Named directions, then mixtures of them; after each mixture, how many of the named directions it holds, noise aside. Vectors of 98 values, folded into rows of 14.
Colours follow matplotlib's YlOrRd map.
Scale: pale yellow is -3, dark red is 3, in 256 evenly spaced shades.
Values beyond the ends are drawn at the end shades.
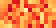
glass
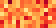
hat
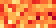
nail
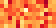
two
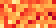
one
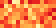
three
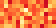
two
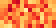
one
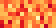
two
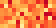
three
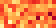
one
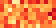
three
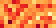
one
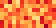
two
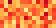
one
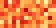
one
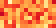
two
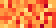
three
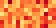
one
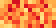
one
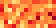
one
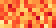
two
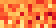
two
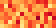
three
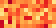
two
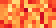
one
